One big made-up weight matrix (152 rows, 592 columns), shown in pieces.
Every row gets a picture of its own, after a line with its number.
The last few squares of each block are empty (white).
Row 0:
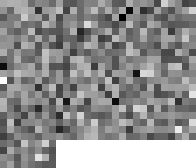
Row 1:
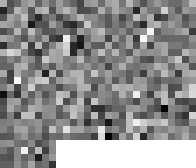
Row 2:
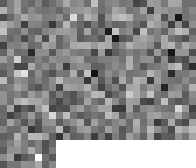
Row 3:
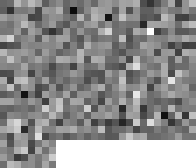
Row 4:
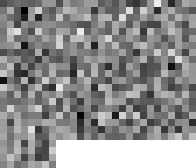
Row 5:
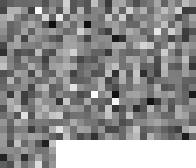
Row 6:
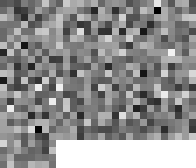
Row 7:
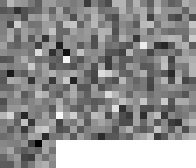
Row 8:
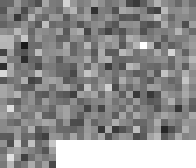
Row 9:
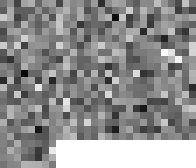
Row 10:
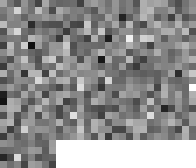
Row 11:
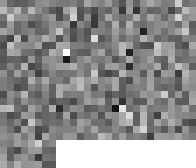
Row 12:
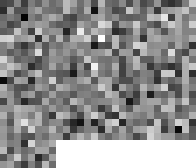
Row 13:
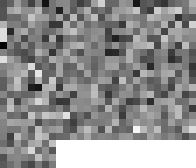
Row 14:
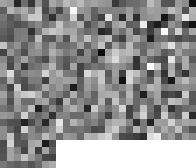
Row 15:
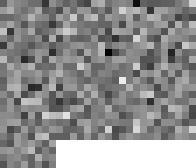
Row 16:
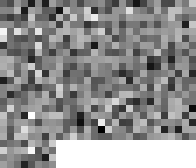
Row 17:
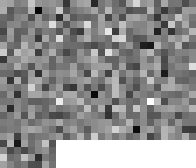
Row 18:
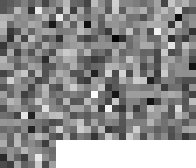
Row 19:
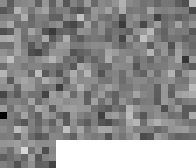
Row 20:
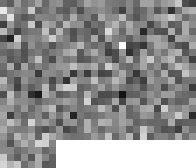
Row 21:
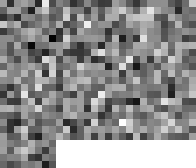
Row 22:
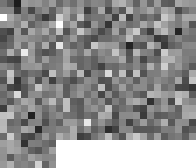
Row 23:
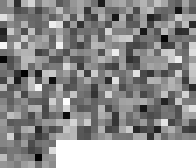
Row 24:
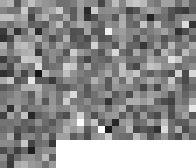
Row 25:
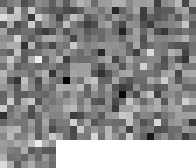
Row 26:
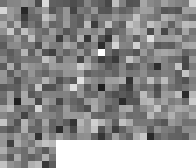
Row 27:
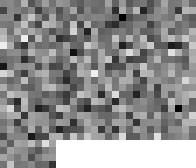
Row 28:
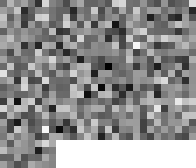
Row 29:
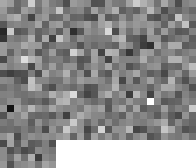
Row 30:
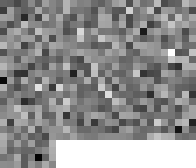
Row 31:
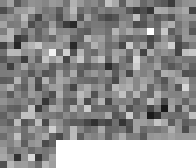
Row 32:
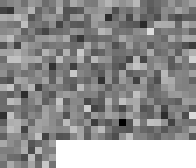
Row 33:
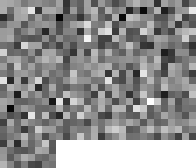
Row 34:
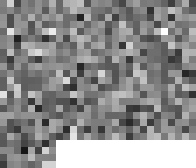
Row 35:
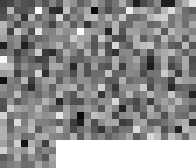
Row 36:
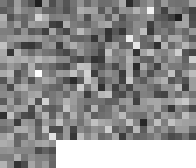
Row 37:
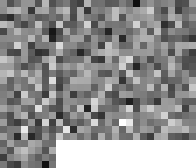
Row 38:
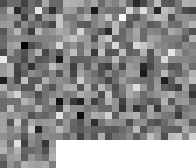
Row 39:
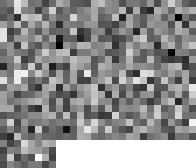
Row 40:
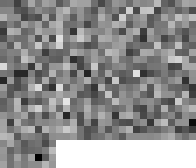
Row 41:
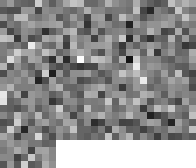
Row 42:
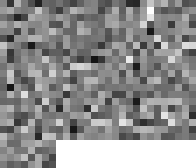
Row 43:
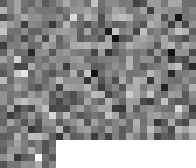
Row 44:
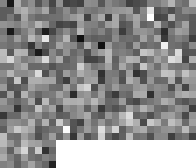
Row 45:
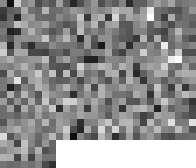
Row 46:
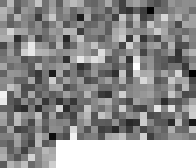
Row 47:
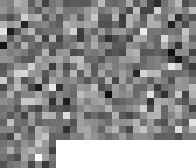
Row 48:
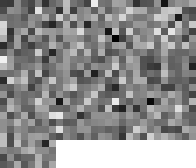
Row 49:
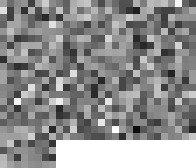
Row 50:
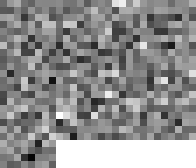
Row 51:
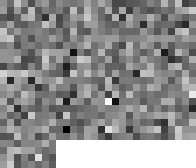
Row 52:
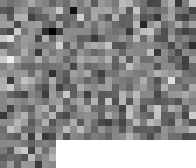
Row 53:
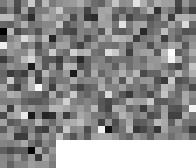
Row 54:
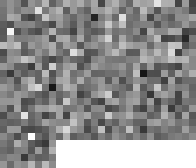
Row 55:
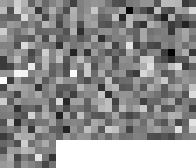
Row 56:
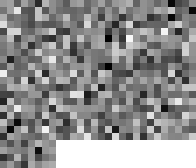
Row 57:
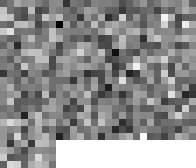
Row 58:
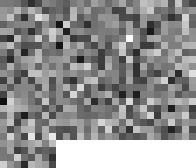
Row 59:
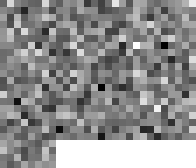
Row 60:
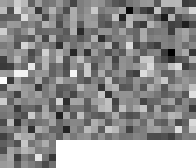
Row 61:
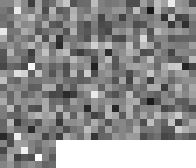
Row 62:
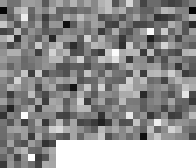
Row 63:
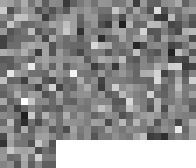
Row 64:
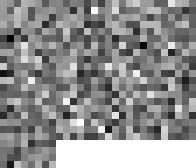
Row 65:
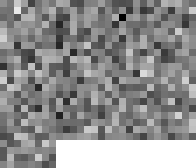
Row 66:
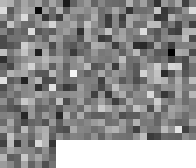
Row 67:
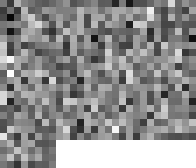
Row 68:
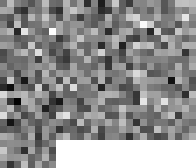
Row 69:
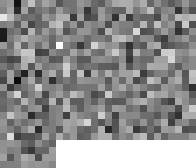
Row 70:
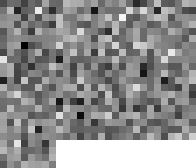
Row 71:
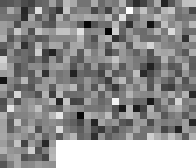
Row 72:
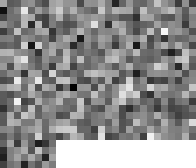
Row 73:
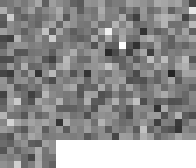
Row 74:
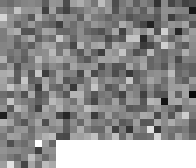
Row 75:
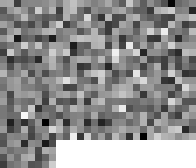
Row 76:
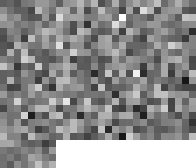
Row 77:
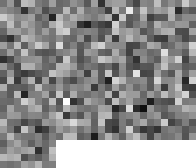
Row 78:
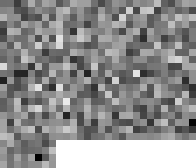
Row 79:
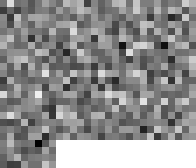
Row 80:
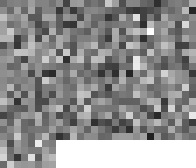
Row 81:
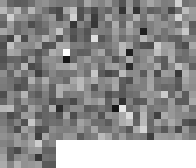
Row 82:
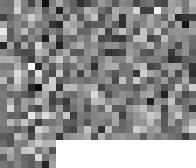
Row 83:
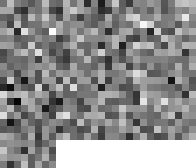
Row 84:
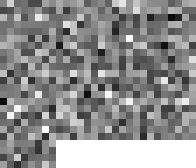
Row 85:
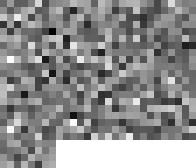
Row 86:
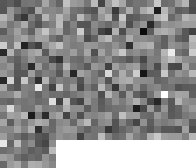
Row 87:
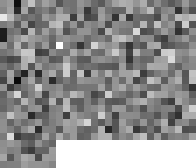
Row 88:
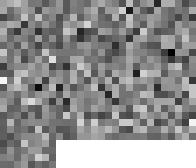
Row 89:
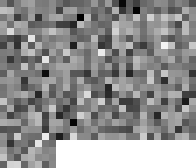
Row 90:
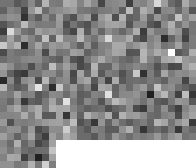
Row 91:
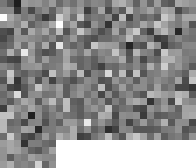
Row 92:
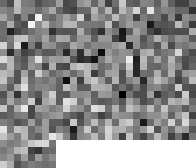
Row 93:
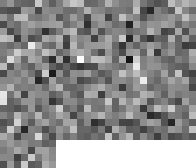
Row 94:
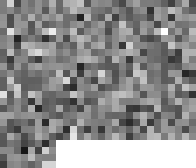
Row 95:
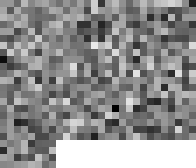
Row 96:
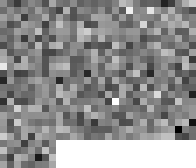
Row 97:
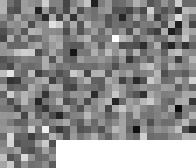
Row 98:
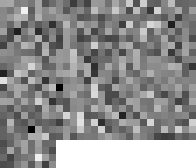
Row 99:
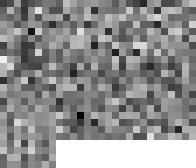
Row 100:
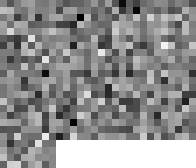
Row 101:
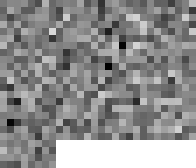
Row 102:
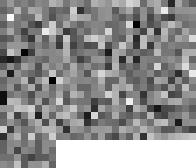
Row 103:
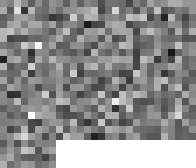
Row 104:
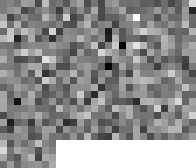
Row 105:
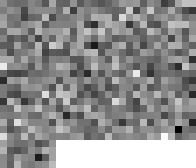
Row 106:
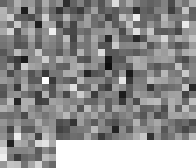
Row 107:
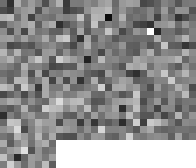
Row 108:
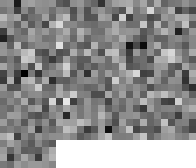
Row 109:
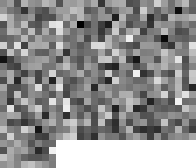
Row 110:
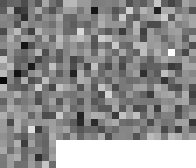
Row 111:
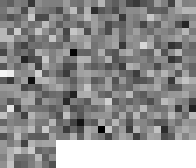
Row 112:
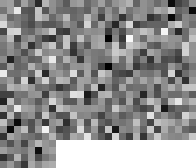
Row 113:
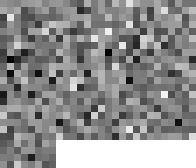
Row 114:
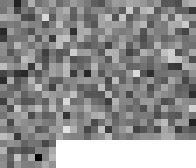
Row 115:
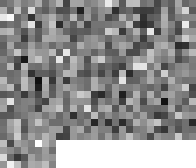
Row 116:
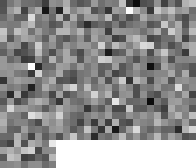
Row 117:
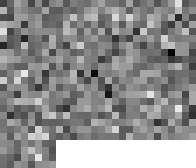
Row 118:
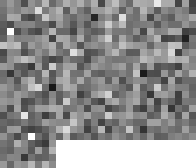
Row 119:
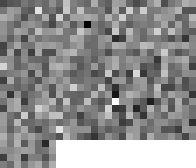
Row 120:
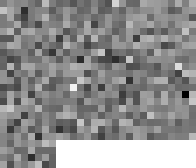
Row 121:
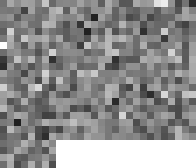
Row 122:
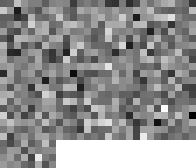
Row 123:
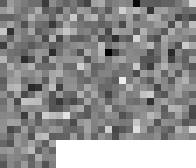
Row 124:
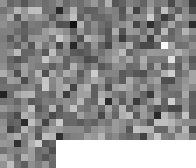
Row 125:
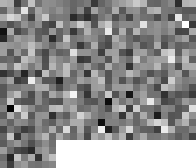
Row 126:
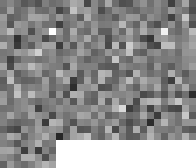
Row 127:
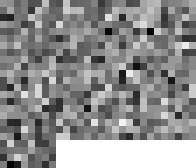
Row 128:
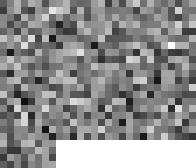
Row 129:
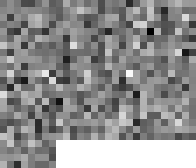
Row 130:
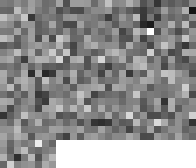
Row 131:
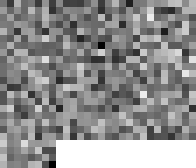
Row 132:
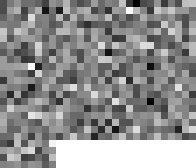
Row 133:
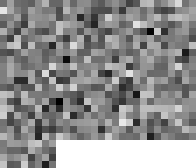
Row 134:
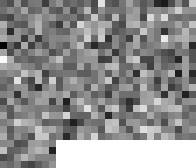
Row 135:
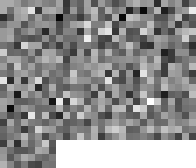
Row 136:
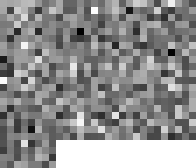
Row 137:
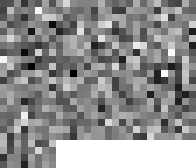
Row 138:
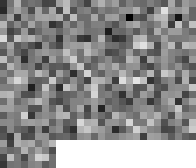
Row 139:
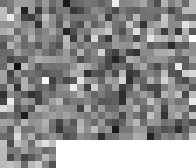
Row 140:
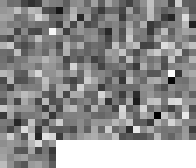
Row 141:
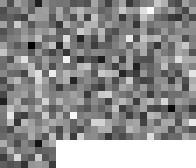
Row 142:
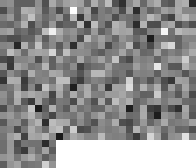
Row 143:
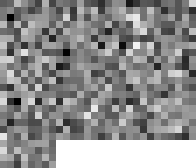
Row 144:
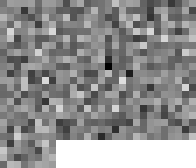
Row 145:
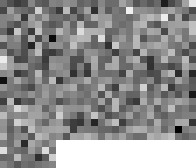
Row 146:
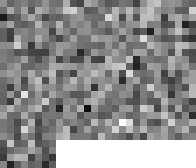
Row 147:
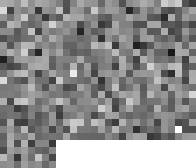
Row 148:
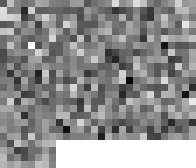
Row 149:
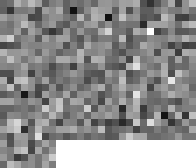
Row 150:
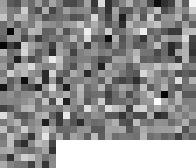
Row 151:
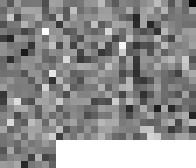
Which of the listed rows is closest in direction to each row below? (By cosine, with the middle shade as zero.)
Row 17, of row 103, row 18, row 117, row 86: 103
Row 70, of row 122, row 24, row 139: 122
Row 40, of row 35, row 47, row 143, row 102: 35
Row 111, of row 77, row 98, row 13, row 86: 13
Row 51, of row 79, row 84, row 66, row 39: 39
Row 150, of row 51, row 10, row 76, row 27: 51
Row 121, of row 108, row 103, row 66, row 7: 108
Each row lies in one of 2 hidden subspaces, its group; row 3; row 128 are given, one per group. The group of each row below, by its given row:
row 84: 3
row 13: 128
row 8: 128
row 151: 3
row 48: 128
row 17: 128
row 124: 3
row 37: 3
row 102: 3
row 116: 128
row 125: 128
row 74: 3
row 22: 128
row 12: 128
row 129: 3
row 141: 3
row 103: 128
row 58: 3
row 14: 3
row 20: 3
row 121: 128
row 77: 128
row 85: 3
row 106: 3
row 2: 128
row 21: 3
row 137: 128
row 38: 128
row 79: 3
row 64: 128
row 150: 128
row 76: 128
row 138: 128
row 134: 128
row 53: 128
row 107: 3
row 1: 3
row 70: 128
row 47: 128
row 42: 3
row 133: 3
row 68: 3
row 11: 3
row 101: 3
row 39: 128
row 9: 128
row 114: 128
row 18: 128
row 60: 128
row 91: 128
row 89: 3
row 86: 128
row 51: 128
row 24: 128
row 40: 128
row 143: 3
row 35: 128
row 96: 128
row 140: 3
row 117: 128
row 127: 3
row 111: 128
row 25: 3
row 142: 3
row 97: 128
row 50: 3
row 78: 128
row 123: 128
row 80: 3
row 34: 3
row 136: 128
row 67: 3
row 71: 128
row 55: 128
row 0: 128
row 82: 128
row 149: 3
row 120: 3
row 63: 128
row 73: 3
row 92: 3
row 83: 3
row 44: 3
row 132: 128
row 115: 3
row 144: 3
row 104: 3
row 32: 3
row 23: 128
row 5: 128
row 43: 128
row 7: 3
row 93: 3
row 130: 3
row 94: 3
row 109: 128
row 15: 128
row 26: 3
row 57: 3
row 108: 128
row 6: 128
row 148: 3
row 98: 128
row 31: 3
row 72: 3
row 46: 3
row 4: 128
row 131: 3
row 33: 128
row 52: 3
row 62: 3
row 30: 128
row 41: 3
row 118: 128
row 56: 3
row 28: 3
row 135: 128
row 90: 128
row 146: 3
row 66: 128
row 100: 3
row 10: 3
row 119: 128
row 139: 3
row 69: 128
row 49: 128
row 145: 128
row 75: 3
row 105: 128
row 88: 128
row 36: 3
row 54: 128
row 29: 128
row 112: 3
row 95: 128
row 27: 128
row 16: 128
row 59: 3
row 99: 128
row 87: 128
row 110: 128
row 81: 3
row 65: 128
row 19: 3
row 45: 3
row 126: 3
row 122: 3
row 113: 3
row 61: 128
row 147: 128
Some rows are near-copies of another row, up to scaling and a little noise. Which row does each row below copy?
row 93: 41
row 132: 116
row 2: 43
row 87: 69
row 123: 15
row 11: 81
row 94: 34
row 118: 54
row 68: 83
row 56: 112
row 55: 60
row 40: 78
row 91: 22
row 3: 149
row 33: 135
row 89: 100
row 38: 70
